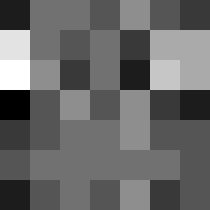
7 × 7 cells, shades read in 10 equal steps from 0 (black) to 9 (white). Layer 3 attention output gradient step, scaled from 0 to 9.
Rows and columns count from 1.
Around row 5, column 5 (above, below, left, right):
5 4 4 3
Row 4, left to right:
0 3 5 3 5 2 1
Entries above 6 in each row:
0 1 2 0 0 0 0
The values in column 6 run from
2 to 7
